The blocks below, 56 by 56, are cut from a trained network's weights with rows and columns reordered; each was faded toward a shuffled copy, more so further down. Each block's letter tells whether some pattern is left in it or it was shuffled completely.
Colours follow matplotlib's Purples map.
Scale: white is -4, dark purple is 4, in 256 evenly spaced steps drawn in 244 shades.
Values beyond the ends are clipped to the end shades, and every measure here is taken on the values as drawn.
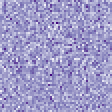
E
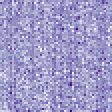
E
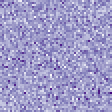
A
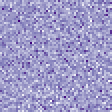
A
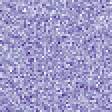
A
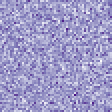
E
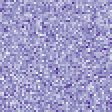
E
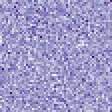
A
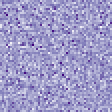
E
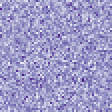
E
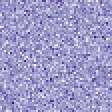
A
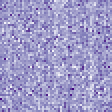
E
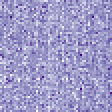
E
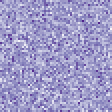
A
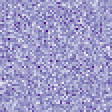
E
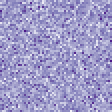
A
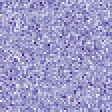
A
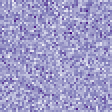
A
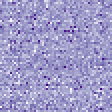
E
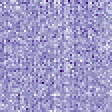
E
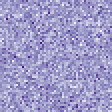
A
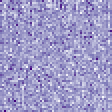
E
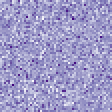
E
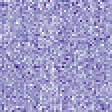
E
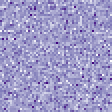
A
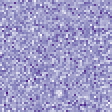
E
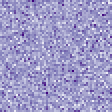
A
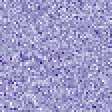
A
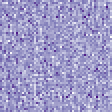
E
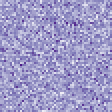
A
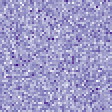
A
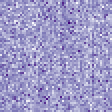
E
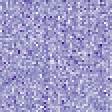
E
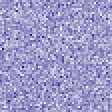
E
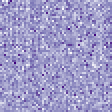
E
